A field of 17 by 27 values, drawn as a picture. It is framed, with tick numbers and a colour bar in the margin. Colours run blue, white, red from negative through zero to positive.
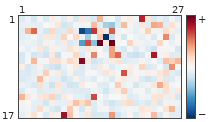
Grain: fine. Odd patch: rougher, in the top middle. Slope: none. Stripes: none. Roughest part: top middle. Odd rows or columns: none. Histogram: skewed, a long tail of high values.
